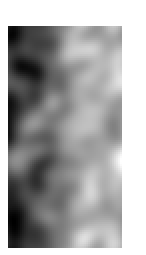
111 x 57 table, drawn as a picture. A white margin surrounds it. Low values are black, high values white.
Lone odd cells: none. Slope: up to the right. Grain: smooth. Odd rows or columns: none. Stripes: none. Average level on the scale: 50%.
